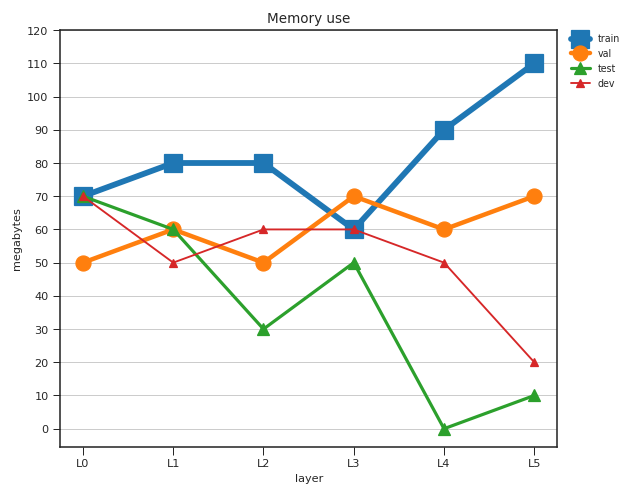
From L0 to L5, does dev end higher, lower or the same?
lower
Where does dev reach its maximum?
L0
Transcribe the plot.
Title: Memory use
x-axis: layer, ticks L0 L1 L2 L3 L4 L5
y-axis: megabytes, ticks 0 10 20 30 40 50 60 70 80 90 100 110 120
Legend: train, val, test, dev
Values:
train: 70 80 80 60 90 110
val: 50 60 50 70 60 70
test: 70 60 30 50 0 10
dev: 70 50 60 60 50 20
